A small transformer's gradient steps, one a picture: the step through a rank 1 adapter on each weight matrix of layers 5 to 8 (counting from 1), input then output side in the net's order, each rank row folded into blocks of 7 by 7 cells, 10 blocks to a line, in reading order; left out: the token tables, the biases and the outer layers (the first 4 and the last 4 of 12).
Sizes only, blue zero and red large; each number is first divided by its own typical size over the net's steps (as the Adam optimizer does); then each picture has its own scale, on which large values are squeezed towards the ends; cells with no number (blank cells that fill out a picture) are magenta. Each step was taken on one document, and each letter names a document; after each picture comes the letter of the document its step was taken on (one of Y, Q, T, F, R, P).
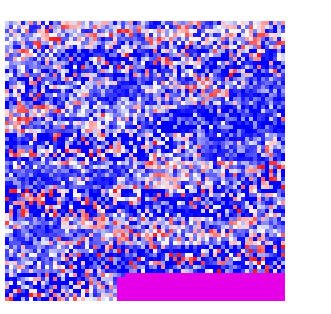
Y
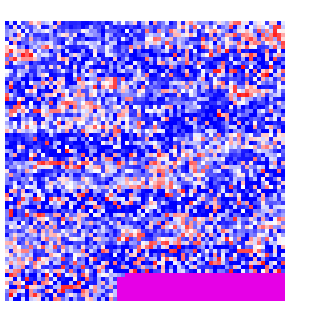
Y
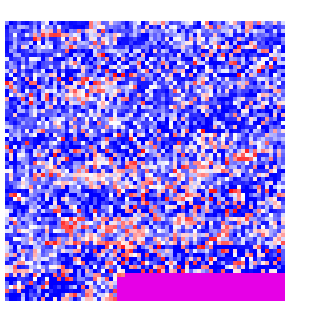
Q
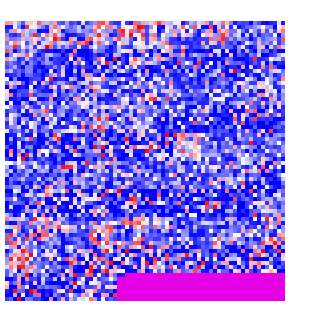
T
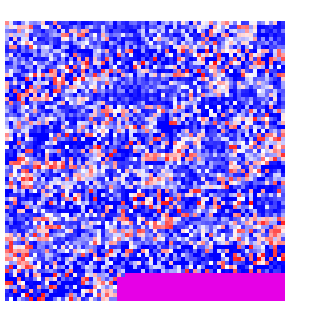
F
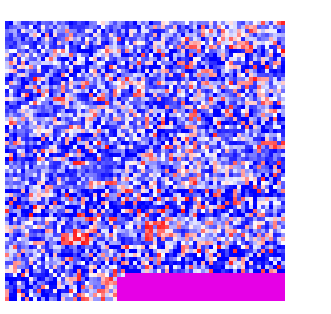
Q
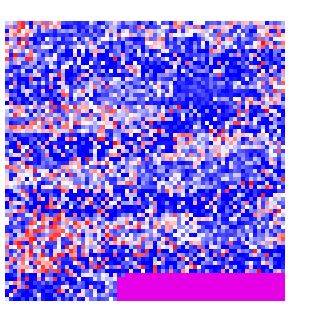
Y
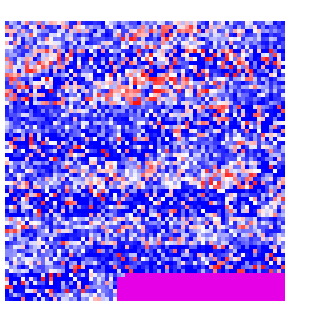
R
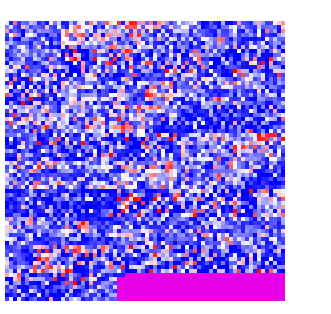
T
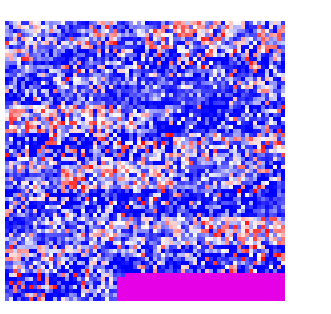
F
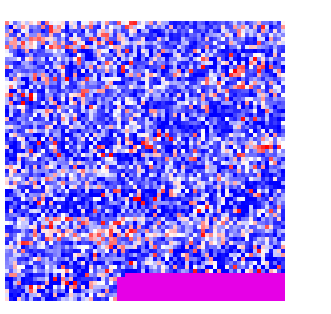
T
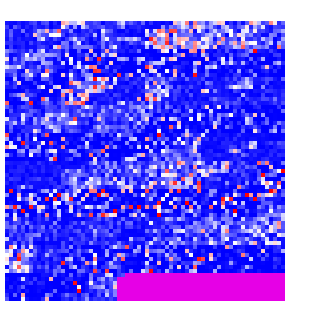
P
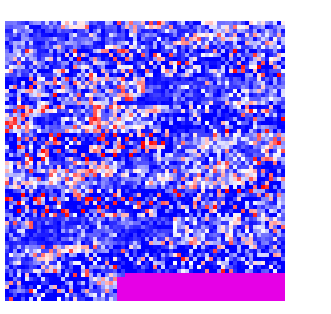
F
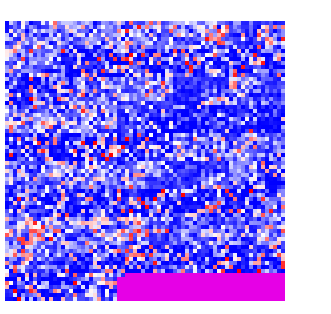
T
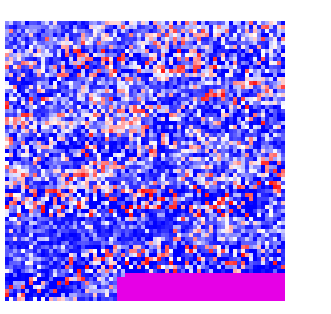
Q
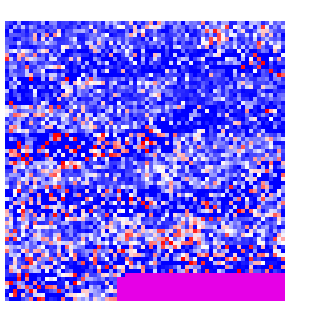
T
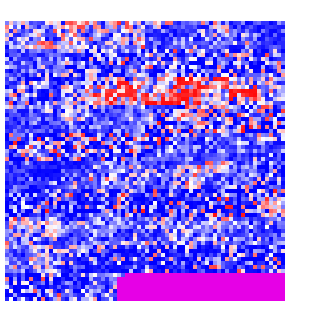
R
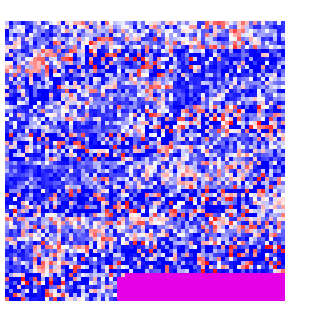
R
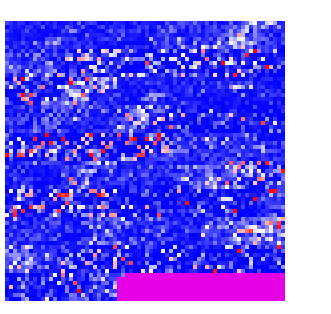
P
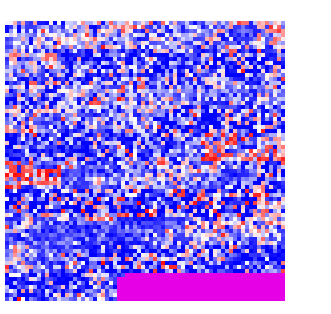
Y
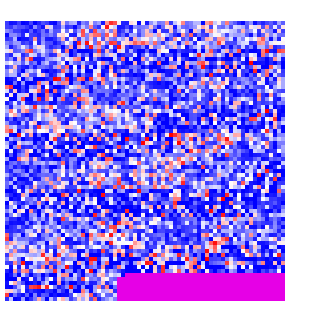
F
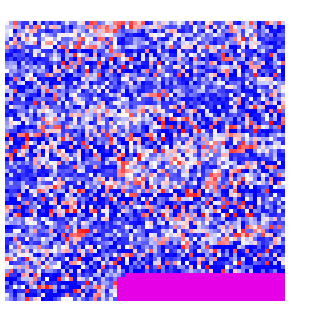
Q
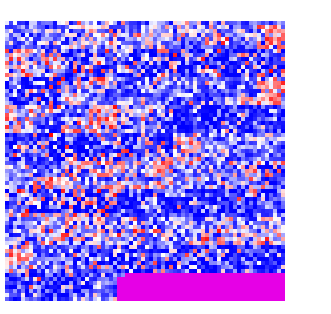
Y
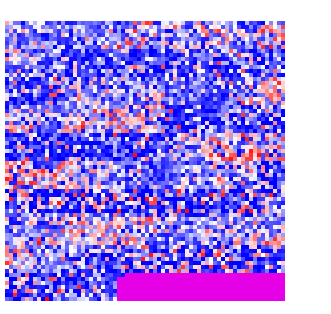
Y
